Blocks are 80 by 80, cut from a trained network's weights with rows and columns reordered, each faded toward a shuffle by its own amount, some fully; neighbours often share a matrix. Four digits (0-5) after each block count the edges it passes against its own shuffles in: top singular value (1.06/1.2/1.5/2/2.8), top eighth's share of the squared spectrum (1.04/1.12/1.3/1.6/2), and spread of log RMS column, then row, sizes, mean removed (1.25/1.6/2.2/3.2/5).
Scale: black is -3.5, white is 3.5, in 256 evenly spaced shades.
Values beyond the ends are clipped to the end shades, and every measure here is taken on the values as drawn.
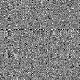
3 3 1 2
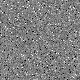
0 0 0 0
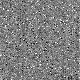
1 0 0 0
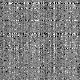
4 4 0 3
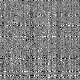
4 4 0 3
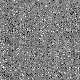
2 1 0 1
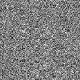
3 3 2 1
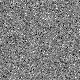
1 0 0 0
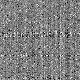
3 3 0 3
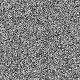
1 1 0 0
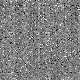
2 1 0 1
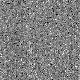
1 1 0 1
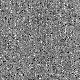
1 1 0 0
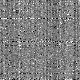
3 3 0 3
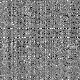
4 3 0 3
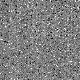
1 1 0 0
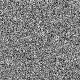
0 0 0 0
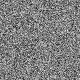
0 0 0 0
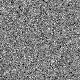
0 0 0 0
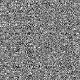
3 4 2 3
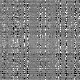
4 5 4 1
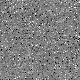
1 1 1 0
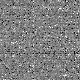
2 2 2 0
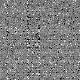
3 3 2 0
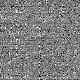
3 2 2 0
